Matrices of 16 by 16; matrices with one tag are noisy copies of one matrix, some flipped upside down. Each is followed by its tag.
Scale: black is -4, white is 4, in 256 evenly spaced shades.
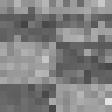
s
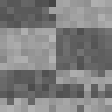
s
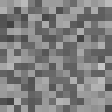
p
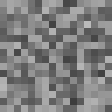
p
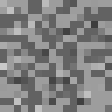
p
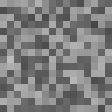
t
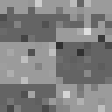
s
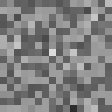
t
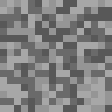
p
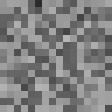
p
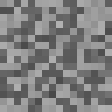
p
